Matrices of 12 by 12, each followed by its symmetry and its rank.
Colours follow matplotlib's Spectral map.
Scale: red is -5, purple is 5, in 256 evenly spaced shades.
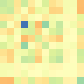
symmetric, rank two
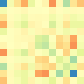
symmetric, rank two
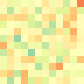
neither, full rank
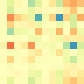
neither, rank two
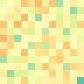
symmetric, full rank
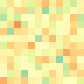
neither, full rank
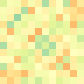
symmetric, full rank
